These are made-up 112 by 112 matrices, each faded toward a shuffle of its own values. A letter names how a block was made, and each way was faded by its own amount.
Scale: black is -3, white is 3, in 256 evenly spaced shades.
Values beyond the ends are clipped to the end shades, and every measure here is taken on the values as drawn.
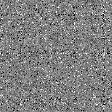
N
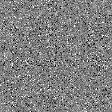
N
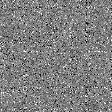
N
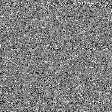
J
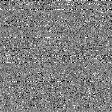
J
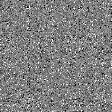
N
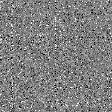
N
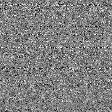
J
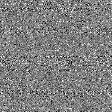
J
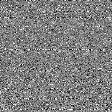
J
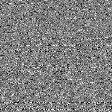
J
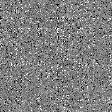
N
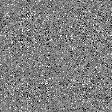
N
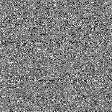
J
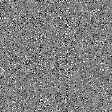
N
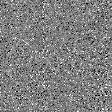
N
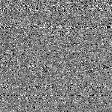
J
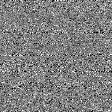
J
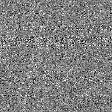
J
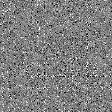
N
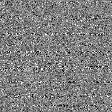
J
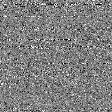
J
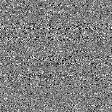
J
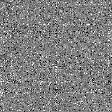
N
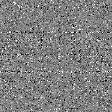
N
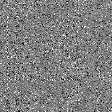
N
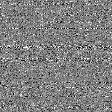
J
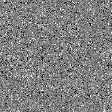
N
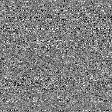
J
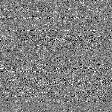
J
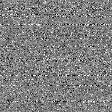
J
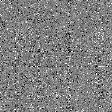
N
